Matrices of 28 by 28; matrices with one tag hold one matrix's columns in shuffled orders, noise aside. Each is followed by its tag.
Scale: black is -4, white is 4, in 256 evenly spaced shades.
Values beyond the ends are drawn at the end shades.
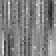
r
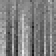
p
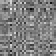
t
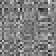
t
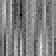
r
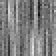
r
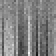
p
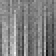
p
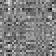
t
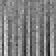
p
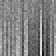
p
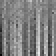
p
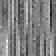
r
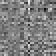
t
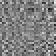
t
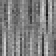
r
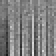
p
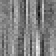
r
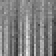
p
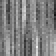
r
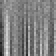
p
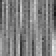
r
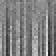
p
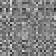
t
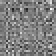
t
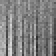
p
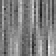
r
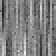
r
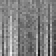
p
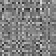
t
